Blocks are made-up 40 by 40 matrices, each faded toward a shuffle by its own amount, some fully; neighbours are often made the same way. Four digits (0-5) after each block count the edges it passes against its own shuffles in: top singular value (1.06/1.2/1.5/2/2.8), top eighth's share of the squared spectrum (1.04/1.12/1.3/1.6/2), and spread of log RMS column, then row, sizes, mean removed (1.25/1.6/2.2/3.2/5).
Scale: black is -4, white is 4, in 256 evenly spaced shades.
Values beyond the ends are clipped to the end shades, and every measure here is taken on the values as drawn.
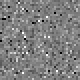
1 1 0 0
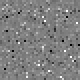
1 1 0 0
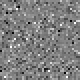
1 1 0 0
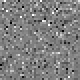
2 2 0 0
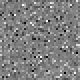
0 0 0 0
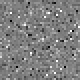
1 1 0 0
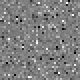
0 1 0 0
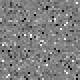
1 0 0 0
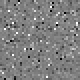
0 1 0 0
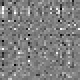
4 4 2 2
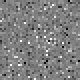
0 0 0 0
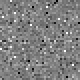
1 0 0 0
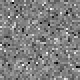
1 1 0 0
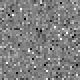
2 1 0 0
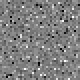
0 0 0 0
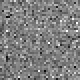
0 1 0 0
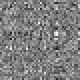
4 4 2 2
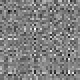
4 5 3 3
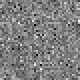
2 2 1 0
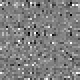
3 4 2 2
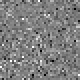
2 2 0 1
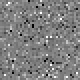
0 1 0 0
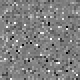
1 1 0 1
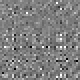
4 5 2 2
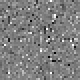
2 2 1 0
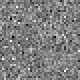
2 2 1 0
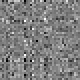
3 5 3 2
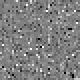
2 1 0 0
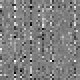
4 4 3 1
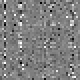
3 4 2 1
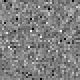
0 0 0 0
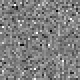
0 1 0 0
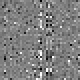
3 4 2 0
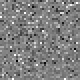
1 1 0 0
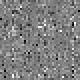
3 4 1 1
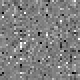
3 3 1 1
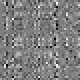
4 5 3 2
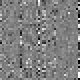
3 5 3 1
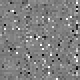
2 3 1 0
